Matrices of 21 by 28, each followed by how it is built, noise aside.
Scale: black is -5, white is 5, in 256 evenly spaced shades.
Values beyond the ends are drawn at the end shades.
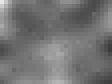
smooth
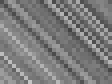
Toeplitz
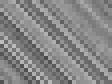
Toeplitz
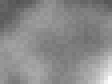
smooth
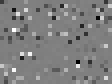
sparse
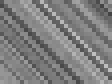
Toeplitz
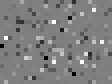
sparse
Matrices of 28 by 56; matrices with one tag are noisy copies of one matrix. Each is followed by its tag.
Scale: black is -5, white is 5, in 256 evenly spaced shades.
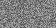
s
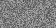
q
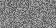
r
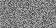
r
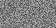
r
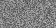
q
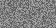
r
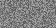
r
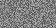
r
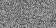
s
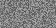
r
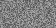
q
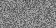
q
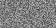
r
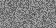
r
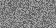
r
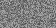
s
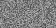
q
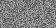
q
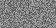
r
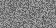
r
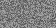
s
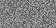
r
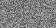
s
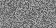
r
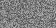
s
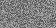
s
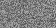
s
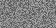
r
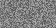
r
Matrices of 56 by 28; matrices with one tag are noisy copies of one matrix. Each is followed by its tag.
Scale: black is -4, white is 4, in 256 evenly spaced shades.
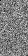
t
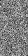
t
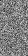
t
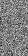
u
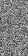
u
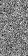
t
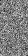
t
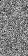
t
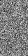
t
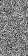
t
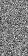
u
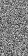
u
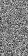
u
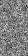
t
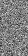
u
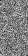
t
